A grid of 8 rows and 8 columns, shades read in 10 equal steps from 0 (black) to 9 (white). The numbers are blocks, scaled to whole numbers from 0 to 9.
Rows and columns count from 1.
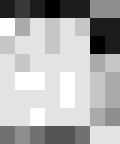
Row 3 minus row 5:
-1 -1 -1 -1 -1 0 -7 -5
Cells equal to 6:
5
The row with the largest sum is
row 5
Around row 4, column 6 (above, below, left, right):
8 8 8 6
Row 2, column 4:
7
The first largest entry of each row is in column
7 1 2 1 2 5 3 7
